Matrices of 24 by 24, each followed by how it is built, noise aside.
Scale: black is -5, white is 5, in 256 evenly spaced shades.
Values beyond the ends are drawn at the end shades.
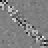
banded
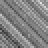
Toeplitz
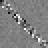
banded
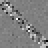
banded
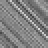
Toeplitz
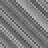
Toeplitz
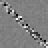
banded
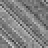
Toeplitz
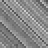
Toeplitz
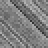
Toeplitz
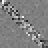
banded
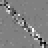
banded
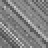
Toeplitz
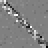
banded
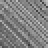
Toeplitz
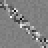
banded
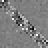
banded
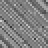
Toeplitz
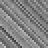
Toeplitz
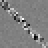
banded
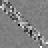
banded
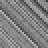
Toeplitz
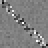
banded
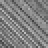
Toeplitz
